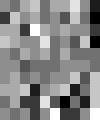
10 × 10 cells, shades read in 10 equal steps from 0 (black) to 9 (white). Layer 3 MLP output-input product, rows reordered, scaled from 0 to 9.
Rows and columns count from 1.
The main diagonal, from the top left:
5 7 2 5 6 4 5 1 1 9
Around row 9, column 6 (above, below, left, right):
6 9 8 0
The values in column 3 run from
2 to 7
